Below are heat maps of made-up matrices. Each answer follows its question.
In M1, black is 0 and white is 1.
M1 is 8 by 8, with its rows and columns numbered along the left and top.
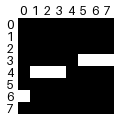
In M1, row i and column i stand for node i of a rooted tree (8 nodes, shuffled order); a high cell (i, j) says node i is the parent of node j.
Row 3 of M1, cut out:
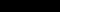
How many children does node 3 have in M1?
3
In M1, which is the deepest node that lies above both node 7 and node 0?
3
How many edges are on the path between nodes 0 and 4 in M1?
3
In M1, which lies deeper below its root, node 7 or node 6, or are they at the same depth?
the same depth
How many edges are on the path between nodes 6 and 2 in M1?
3
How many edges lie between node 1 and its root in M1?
1
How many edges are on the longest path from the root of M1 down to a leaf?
3
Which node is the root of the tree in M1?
4
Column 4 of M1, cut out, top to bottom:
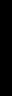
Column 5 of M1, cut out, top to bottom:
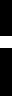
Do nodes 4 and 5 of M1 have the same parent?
no
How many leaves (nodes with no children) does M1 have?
5
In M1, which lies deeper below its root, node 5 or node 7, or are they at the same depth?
the same depth
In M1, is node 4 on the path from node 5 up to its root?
yes
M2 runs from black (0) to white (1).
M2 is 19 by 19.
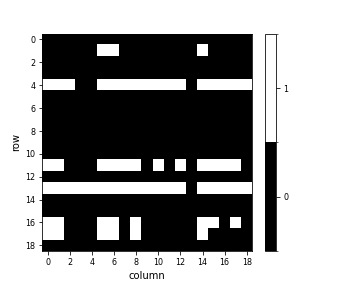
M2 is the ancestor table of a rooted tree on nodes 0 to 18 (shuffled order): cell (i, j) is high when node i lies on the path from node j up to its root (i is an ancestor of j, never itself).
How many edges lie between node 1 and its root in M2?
5
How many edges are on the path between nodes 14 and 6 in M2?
2
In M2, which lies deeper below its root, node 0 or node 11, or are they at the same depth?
node 0
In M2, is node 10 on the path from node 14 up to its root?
no
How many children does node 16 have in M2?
2
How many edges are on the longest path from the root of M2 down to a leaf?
6
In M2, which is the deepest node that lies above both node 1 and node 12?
11
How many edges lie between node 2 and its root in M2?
2
